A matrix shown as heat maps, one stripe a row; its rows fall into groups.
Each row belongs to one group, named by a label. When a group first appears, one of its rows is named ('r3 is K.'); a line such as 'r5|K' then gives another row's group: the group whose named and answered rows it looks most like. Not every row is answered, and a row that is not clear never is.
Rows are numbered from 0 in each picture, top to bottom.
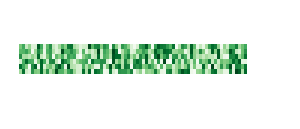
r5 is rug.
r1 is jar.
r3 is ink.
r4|rug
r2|jar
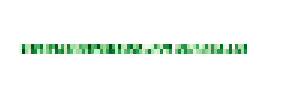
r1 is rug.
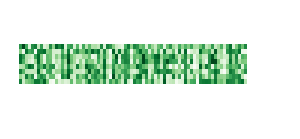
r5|jar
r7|ink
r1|ink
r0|rug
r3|jar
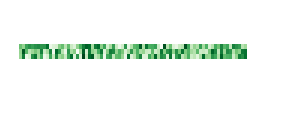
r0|ink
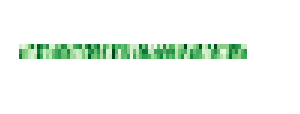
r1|jar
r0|ink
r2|jar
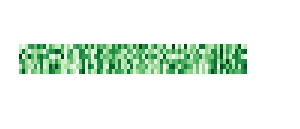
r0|ink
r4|rug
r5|rug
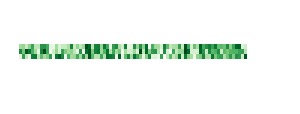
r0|ink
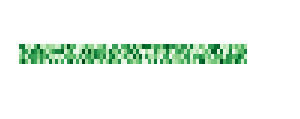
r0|jar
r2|ink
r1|rug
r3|rug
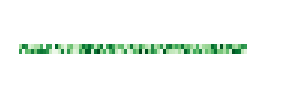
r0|rug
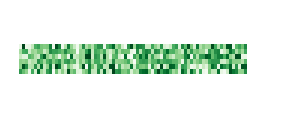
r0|rug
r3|jar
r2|ink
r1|jar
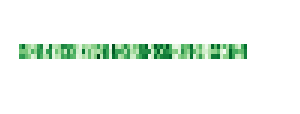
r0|jar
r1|jar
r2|jar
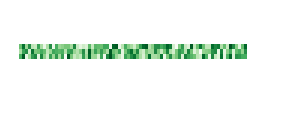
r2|rug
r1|rug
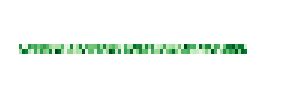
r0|ink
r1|rug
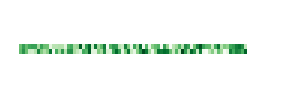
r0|ink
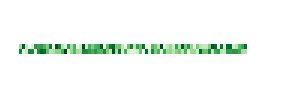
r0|rug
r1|ink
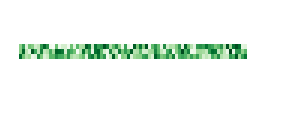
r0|ink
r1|rug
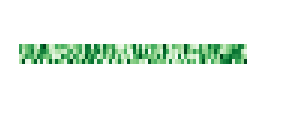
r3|rug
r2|ink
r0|ink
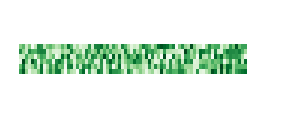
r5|rug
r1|ink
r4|rug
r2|ink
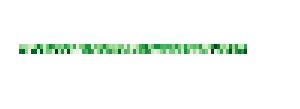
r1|rug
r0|jar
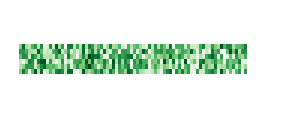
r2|rug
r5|rug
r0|rug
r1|jar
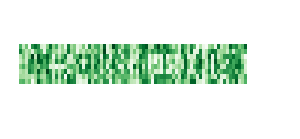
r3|ink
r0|jar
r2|ink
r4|ink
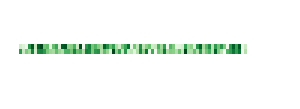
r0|ink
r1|ink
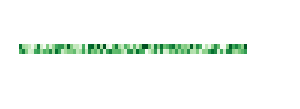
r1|rug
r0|jar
